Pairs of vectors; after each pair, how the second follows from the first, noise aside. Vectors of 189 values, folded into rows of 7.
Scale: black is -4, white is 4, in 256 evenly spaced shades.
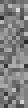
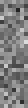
negated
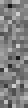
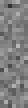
shrunk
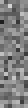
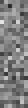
negated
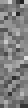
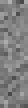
shrunk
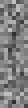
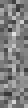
negated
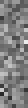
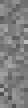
shrunk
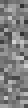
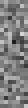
negated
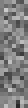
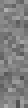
shrunk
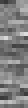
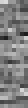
negated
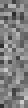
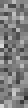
negated
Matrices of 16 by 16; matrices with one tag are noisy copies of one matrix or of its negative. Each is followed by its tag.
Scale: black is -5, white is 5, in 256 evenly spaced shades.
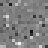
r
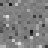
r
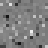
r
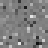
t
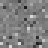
t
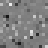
r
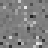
t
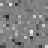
r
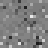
t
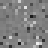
t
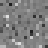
r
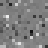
r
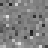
r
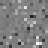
t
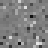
t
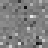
t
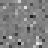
t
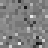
t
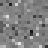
r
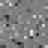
r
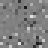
t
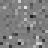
t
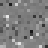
r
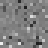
t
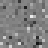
t
